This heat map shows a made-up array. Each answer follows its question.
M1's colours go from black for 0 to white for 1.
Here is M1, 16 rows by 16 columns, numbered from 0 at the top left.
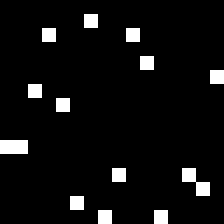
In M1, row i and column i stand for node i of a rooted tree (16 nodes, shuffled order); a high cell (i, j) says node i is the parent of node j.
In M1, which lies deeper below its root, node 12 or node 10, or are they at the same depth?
node 10
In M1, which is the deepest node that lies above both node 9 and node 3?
2
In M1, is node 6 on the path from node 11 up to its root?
no
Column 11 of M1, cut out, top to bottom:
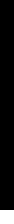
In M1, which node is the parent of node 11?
15
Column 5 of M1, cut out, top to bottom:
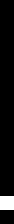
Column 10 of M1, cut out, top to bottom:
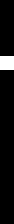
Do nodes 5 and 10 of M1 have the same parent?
no
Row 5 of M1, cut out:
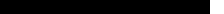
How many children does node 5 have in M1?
1
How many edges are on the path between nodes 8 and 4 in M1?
7
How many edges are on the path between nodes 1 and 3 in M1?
3
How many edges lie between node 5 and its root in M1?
3
